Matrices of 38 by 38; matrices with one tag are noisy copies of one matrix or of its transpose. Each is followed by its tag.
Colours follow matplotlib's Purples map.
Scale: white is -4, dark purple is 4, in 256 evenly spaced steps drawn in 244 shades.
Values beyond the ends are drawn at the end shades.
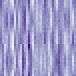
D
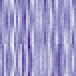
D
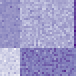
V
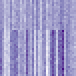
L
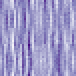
D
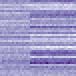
L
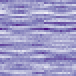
D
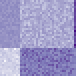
V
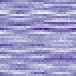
D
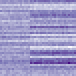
L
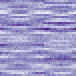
D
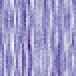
D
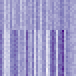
L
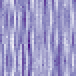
D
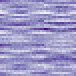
D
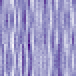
D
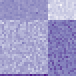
V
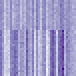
L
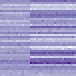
L
